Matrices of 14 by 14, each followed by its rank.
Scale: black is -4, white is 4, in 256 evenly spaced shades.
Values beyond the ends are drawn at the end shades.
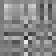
two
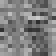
three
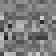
three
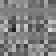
two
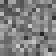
full rank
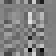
two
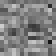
three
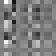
two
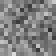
full rank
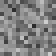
full rank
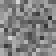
full rank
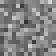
full rank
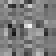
two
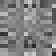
three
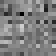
three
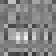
two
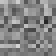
three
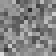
full rank
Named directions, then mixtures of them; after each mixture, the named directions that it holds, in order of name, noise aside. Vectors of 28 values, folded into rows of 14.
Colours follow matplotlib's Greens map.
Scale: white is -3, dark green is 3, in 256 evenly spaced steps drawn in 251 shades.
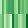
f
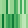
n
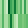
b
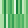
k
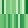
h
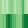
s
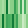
n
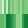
s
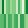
h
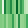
h, k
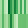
b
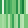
h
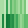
n, s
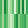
b, n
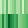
h, n, s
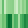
h, s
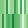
n
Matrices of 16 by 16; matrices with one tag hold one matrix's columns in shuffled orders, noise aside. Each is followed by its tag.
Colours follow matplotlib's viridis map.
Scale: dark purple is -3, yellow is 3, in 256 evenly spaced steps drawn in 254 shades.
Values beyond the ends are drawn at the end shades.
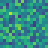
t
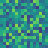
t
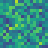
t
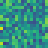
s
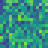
s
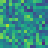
s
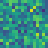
s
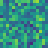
s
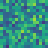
s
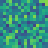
s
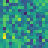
s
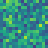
s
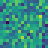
s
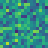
t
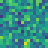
s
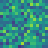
t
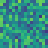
s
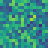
s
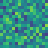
t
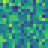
s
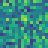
s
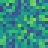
s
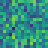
s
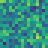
s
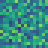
t
